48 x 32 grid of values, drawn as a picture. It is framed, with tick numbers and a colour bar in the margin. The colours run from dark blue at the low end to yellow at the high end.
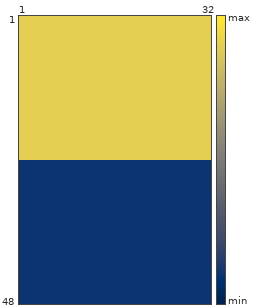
The table splits into 2 rows of 1 panel. Panel 1,1: very high, flat. Panel 2,1: very low, flat.
